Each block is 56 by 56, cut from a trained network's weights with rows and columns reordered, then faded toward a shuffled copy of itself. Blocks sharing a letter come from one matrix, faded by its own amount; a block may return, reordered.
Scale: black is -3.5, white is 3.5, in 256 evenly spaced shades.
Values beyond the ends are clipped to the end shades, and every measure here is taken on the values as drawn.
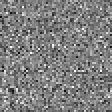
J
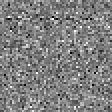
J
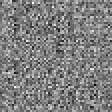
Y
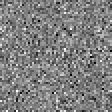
J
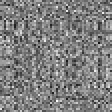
Y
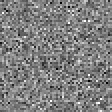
J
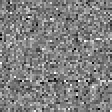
J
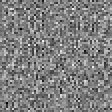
Y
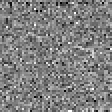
J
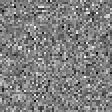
J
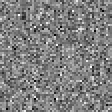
J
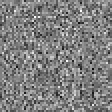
Y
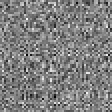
Y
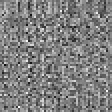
Y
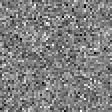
J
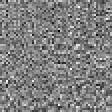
Y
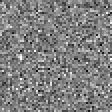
J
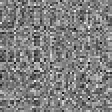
Y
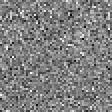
J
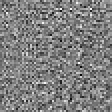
Y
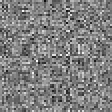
Y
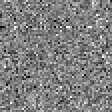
J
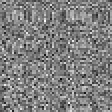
Y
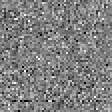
J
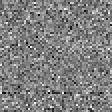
J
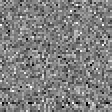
J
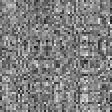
Y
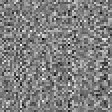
Y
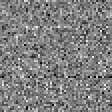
J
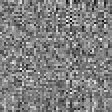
Y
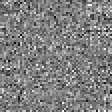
J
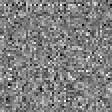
J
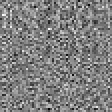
Y
